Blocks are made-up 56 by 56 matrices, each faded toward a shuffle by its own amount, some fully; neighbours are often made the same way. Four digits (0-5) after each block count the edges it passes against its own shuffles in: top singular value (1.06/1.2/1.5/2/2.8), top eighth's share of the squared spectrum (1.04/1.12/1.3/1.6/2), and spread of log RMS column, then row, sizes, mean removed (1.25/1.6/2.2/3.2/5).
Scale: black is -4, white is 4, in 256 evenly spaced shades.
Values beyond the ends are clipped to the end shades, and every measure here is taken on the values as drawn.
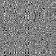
4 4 2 2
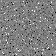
0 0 0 0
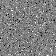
0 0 0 0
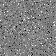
0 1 0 0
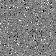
2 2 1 0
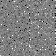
3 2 1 0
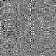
4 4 3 2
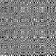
4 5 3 3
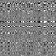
4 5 3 3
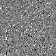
1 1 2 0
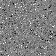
0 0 0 0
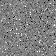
0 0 0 0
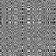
5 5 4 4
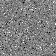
0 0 0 0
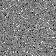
0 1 0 1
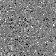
3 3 1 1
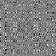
4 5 3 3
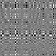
4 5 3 3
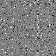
3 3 1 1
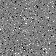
1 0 0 0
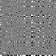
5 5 2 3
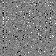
3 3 1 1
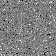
1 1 0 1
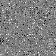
3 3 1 1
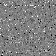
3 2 0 1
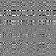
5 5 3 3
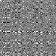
4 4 2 3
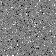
0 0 0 0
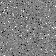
1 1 0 0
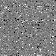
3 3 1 1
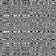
4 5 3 3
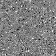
2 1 0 0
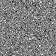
0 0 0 0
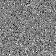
0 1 0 1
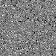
1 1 0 2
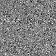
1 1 0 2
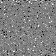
2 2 0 1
